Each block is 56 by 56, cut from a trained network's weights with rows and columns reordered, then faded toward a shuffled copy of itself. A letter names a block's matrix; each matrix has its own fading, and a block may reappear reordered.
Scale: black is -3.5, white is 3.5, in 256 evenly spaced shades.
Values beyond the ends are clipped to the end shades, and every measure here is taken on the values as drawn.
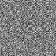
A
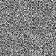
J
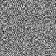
A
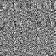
J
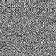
A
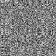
J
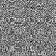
A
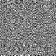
A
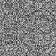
J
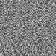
A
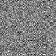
A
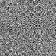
J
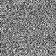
A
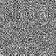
A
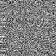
A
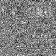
A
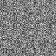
A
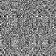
A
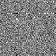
A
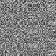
A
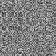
A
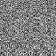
A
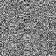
J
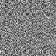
A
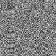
A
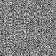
J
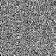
J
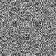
J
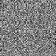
J
